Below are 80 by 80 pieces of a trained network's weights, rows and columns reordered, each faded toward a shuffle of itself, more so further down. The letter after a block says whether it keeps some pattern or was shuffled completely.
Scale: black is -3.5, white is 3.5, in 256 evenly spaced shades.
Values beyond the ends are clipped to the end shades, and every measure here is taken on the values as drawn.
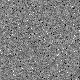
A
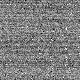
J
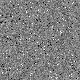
A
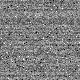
J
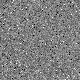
A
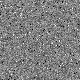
A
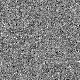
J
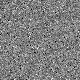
A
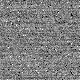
J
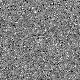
A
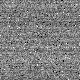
J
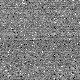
J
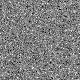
A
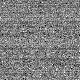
J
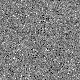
A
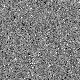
A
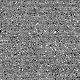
J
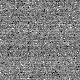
J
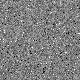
A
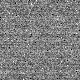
J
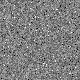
A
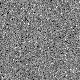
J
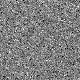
J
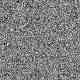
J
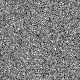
A
